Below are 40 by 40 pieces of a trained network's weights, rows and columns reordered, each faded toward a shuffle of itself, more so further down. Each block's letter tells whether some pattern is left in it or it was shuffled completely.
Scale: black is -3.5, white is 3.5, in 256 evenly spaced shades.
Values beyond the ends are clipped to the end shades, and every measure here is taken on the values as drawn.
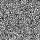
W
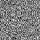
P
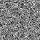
P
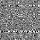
P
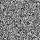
W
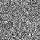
P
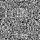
P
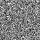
W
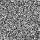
W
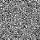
P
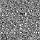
P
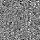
P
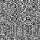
P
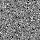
W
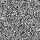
W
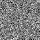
P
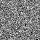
W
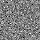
W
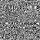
P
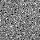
W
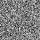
W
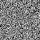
P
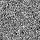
W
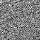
P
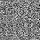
P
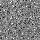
W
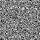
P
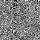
P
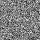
W
